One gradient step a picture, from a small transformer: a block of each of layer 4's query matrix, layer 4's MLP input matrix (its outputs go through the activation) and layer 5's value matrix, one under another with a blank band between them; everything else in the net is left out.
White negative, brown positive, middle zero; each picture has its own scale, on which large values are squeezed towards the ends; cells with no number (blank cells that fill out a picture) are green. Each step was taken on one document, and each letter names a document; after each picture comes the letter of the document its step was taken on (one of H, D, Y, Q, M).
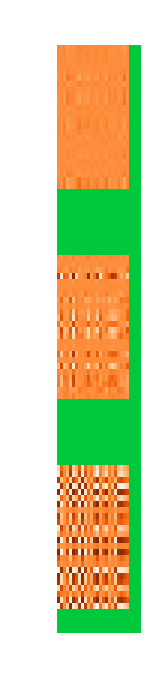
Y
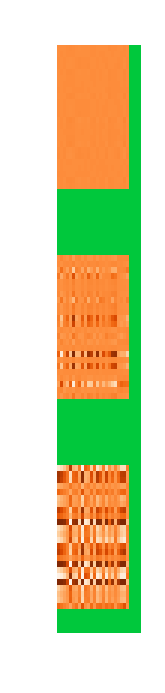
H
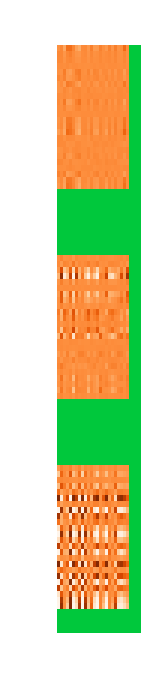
Y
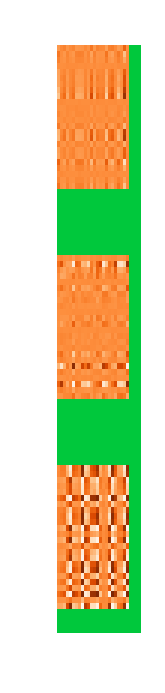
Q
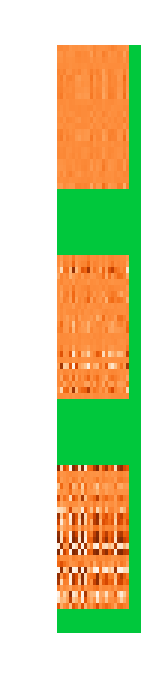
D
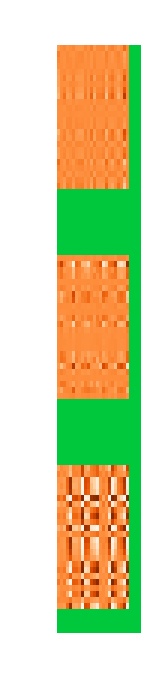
Q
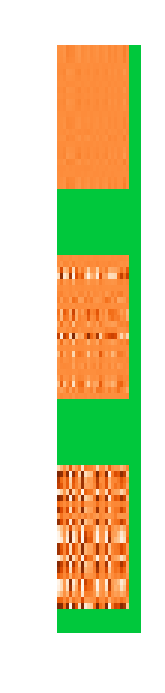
Y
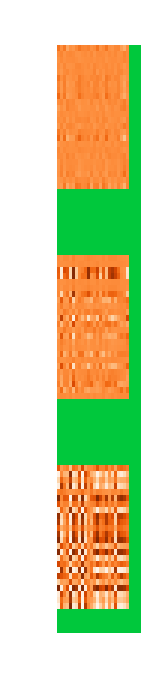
D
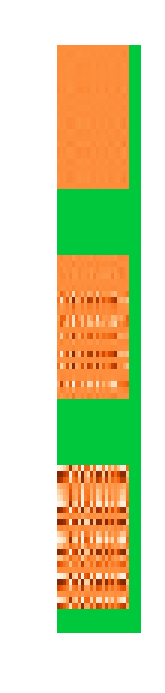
H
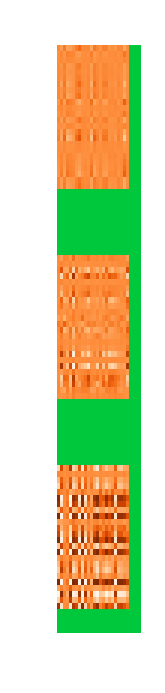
D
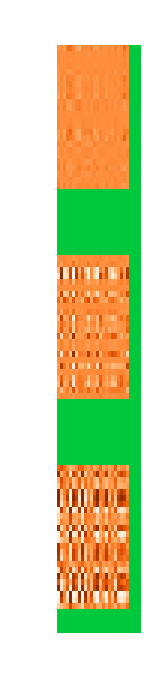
Y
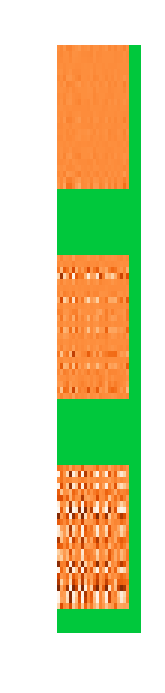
Y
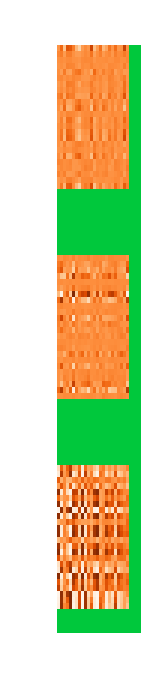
D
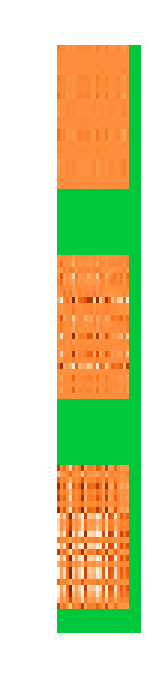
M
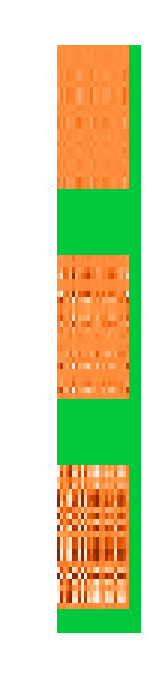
D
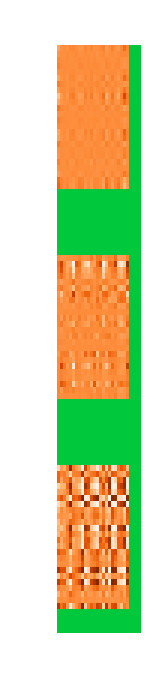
Q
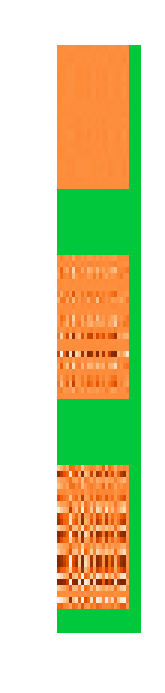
H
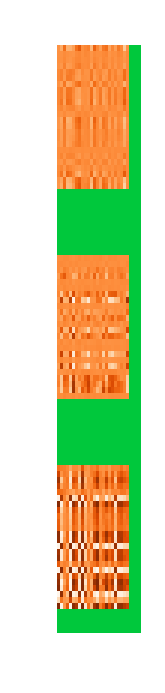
D
